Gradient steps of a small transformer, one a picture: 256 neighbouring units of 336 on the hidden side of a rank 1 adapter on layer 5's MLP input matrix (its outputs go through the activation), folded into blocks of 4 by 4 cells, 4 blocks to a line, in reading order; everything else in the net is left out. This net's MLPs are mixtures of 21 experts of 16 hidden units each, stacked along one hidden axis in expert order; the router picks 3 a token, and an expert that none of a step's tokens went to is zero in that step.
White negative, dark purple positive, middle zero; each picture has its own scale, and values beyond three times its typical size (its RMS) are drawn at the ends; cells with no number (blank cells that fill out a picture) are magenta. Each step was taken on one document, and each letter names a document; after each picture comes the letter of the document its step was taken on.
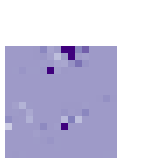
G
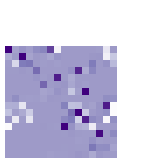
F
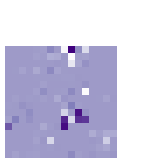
G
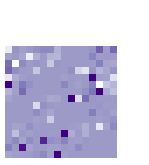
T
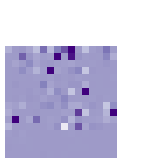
F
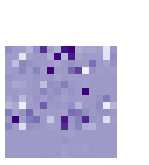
F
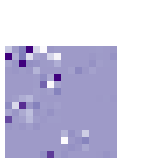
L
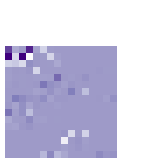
L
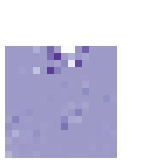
G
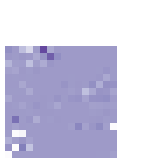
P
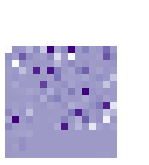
F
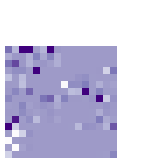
P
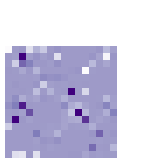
F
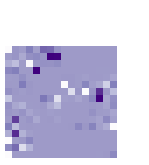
P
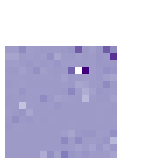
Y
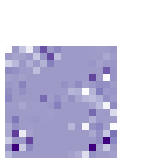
P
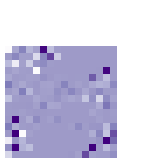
P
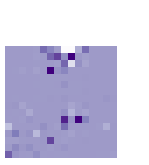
G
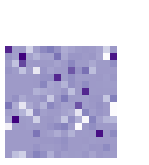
F
